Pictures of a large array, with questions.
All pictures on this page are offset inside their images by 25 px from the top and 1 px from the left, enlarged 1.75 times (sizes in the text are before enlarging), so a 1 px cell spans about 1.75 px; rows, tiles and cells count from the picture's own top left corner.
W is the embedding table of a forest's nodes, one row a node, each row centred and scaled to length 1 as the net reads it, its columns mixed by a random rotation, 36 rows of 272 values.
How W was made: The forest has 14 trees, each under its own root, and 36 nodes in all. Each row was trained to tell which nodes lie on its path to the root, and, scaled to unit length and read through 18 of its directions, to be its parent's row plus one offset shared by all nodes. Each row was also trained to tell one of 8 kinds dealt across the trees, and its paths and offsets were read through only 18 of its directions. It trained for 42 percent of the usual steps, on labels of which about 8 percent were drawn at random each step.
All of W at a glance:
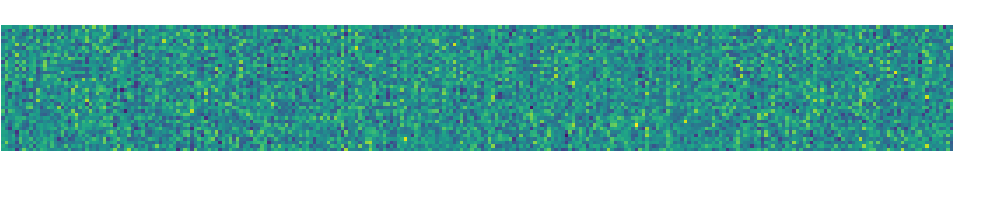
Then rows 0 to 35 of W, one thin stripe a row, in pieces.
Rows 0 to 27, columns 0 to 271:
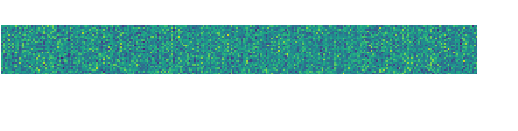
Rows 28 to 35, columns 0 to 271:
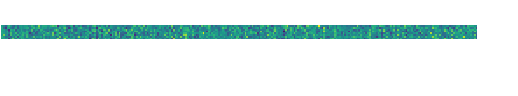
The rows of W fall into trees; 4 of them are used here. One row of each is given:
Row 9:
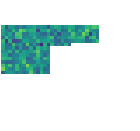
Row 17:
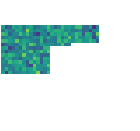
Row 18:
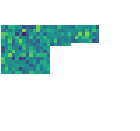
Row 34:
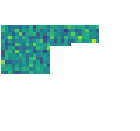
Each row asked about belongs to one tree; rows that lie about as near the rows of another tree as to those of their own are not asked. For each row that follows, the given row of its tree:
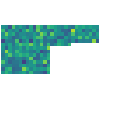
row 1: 34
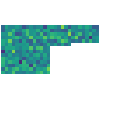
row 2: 18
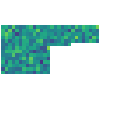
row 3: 34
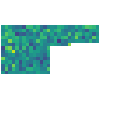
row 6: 18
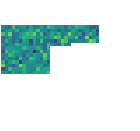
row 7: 34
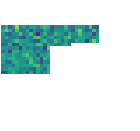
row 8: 17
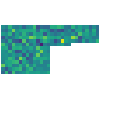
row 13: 9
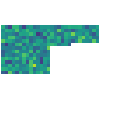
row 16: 17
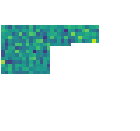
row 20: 34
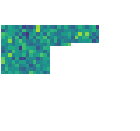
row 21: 18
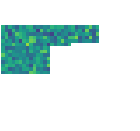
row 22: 9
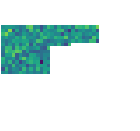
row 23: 34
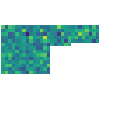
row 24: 9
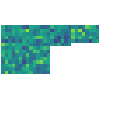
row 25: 9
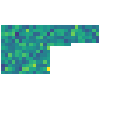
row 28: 17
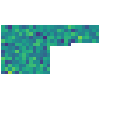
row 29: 17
